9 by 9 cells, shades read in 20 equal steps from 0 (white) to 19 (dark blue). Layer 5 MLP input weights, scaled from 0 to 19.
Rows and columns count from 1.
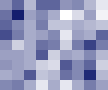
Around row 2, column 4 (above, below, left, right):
13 11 8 7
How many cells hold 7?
13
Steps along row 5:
down up up down down up up down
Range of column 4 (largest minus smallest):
12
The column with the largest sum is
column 8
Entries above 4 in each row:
8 6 9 8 7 8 6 9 7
